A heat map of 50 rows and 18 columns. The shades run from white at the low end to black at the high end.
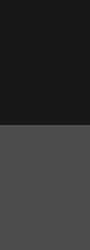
It is made of 2 by 1 panels. Panel 1,1: very high, flat. Panel 2,1: high, flat.
